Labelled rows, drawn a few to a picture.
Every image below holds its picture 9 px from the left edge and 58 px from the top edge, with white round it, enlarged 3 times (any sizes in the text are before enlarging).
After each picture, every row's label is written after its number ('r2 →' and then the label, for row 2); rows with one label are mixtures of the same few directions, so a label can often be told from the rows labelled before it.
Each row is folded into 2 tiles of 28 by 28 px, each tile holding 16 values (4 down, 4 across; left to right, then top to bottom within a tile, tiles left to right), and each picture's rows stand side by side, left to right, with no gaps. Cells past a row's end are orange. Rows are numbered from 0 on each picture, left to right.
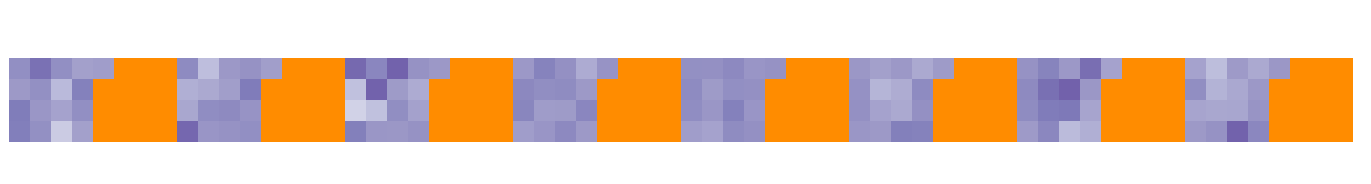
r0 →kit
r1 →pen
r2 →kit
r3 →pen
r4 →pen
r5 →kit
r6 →kit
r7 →kit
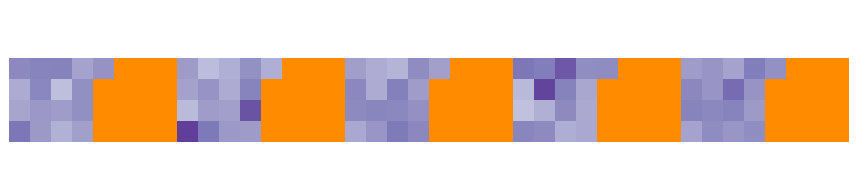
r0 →kit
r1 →pen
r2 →kit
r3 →kit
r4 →kit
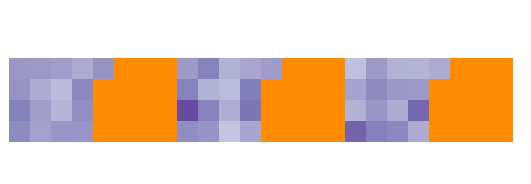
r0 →kit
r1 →kit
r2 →pen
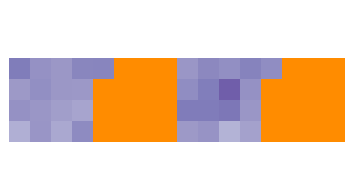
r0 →pen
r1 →kit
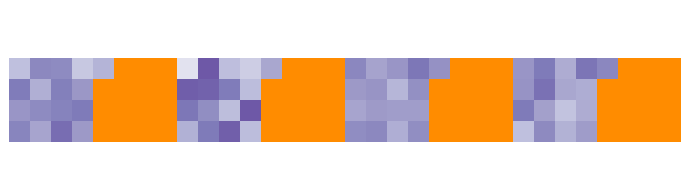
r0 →pen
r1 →pen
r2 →pen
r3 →pen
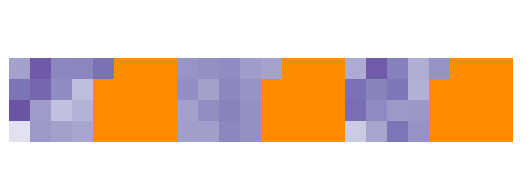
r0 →pen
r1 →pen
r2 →pen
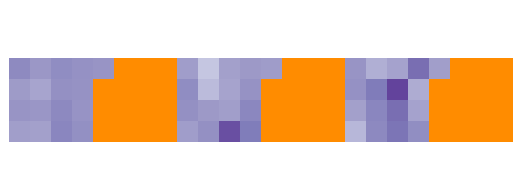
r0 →pen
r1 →kit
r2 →kit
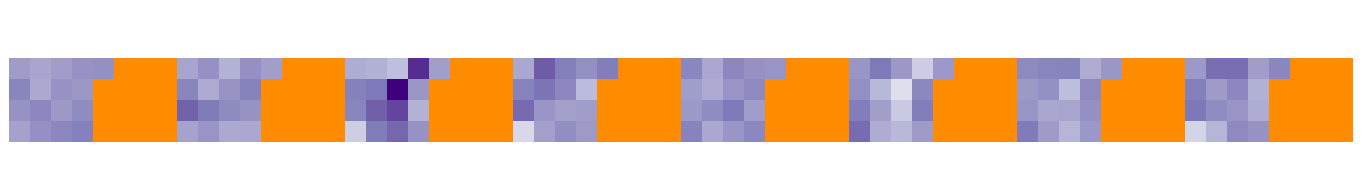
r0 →kit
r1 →kit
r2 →kit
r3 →pen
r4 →pen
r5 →kit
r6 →kit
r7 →pen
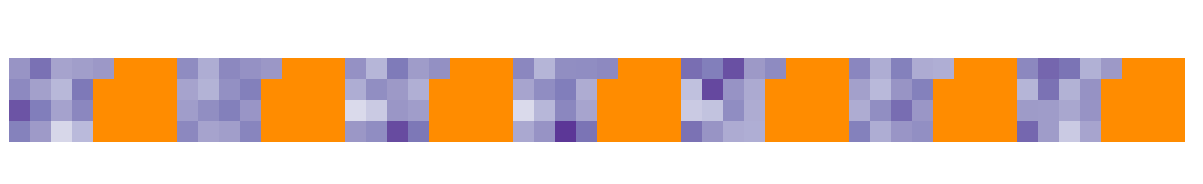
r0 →kit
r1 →pen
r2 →kit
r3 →kit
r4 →kit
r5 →pen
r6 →kit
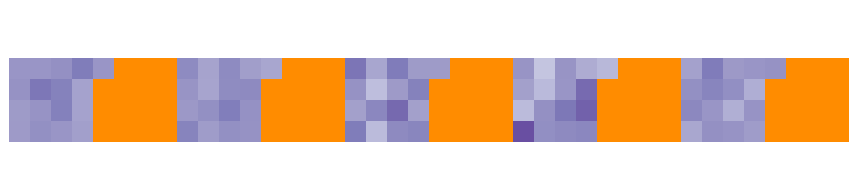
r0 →kit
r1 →pen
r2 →pen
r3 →pen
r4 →pen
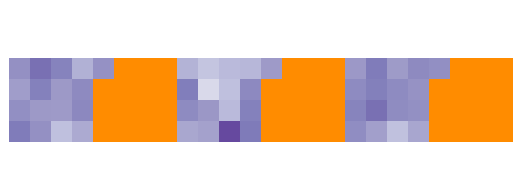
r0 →kit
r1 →kit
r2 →kit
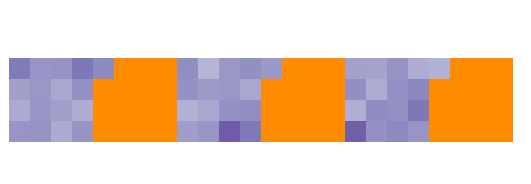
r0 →pen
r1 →kit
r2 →pen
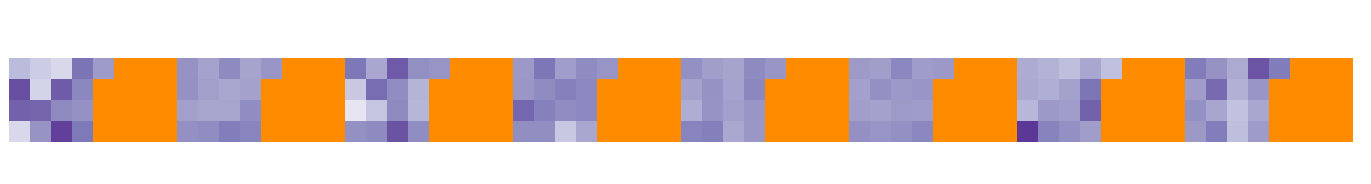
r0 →kit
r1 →kit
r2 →kit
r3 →kit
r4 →pen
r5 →kit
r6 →pen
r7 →pen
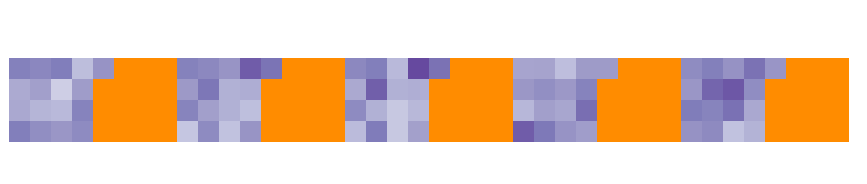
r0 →kit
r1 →pen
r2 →pen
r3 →pen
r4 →kit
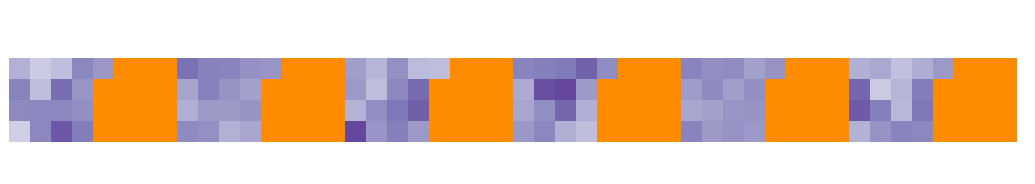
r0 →kit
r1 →kit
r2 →pen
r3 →kit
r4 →kit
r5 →kit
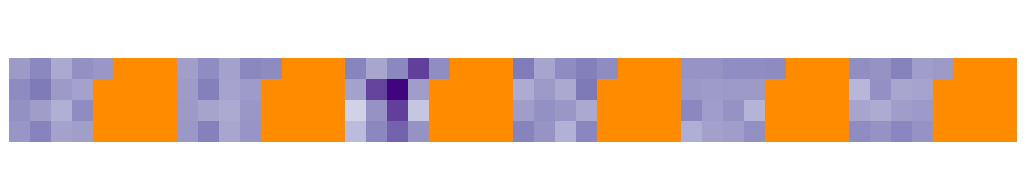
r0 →pen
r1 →pen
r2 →kit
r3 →pen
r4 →pen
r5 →kit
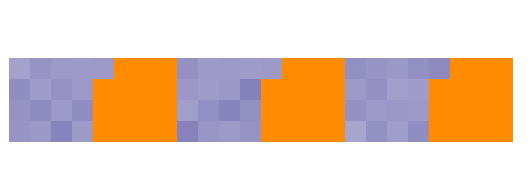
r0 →pen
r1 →pen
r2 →pen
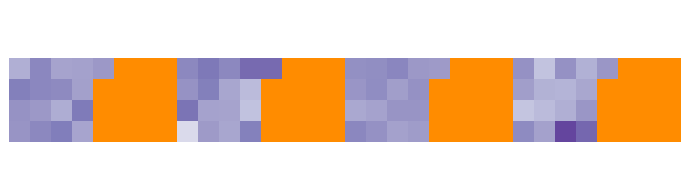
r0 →pen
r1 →pen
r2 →kit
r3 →kit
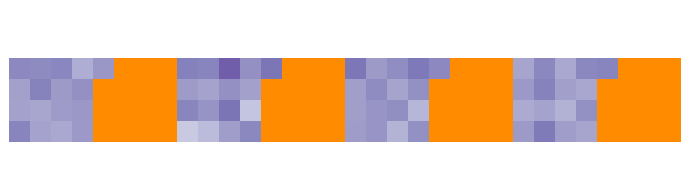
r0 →kit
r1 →pen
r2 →pen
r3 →pen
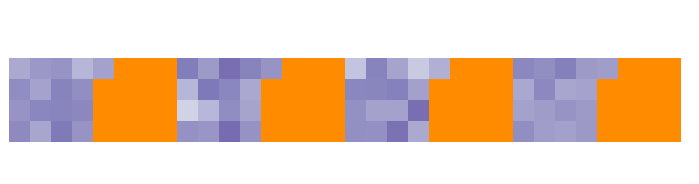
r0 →pen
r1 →kit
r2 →pen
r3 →kit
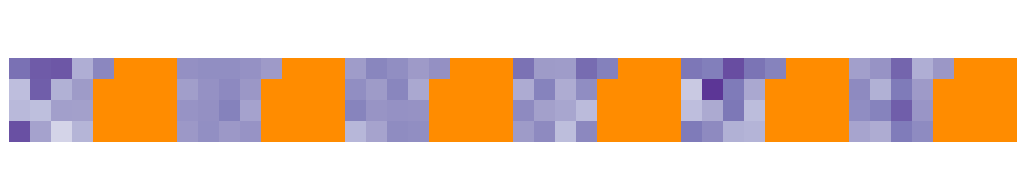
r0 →kit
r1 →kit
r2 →pen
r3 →pen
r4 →kit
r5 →pen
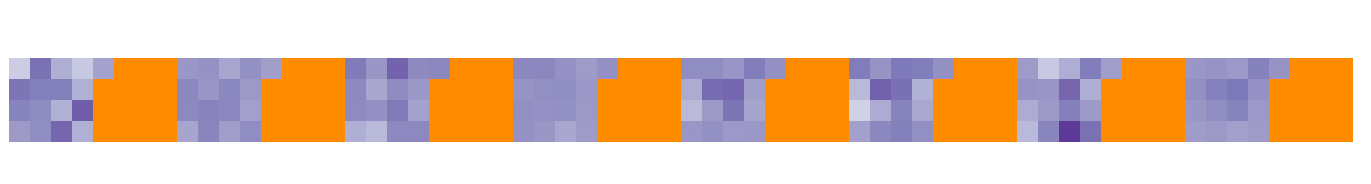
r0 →pen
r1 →kit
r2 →pen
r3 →kit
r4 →kit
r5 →kit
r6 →kit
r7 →kit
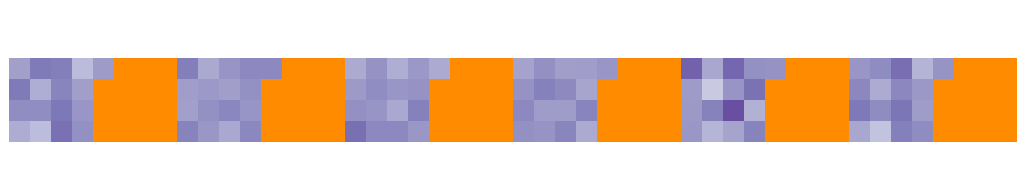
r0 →pen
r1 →pen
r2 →pen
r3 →pen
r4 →pen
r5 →pen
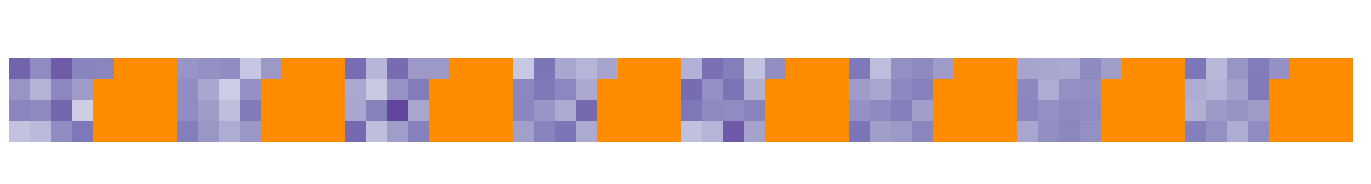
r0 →pen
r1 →kit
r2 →pen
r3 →pen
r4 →pen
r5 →pen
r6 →kit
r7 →pen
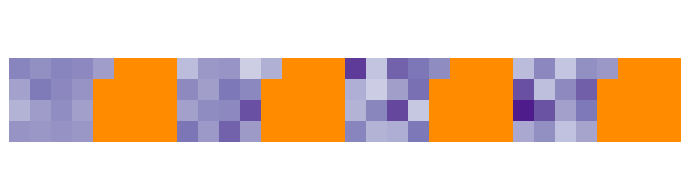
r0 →kit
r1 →pen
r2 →pen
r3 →kit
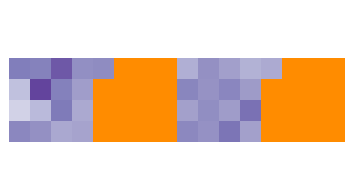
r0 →kit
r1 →pen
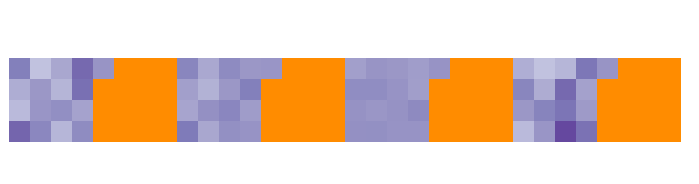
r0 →pen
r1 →pen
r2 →pen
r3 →kit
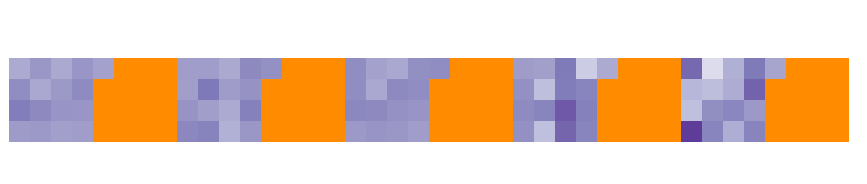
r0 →kit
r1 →pen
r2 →kit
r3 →pen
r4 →pen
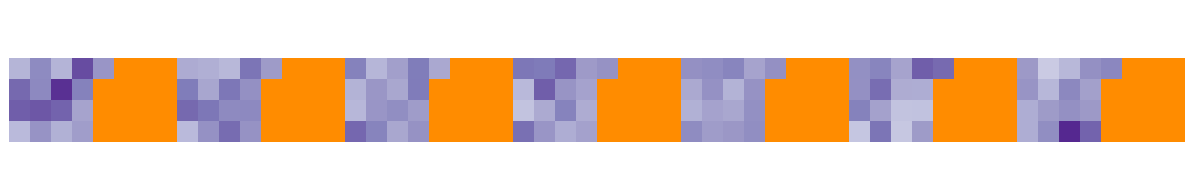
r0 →kit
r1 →kit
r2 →pen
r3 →kit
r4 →kit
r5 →pen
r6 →kit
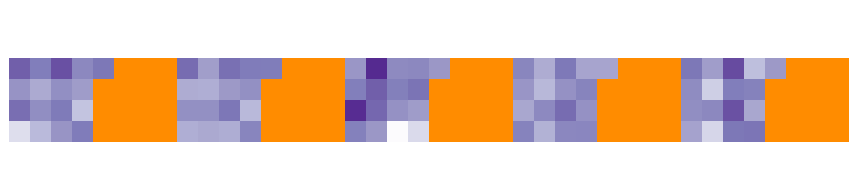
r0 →pen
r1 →pen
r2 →kit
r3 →pen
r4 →pen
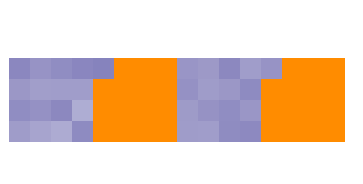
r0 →pen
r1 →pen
